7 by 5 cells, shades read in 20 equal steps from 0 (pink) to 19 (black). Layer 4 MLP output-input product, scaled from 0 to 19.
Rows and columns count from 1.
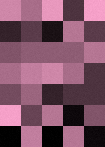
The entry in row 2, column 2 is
12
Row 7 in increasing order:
4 5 18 19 19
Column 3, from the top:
1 17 8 3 15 5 19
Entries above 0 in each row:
4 5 5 5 5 4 5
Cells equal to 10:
1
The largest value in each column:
19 12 19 18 18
